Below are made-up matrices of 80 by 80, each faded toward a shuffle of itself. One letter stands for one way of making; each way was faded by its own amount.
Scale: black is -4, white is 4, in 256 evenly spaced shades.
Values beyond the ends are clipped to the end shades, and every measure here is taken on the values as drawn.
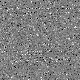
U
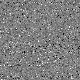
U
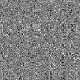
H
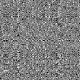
H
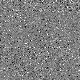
U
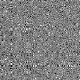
H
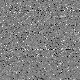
U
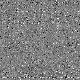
U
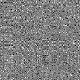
H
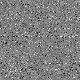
U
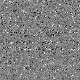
U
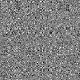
H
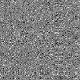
H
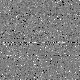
U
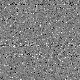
U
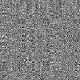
H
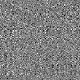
H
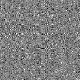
H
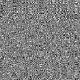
H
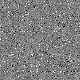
U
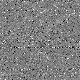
U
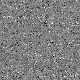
U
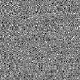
H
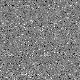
U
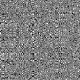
H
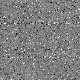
U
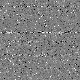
U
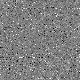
U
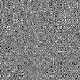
H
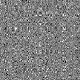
H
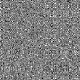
H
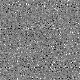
U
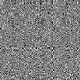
H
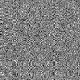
H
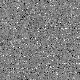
U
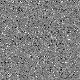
U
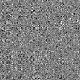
H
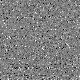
U
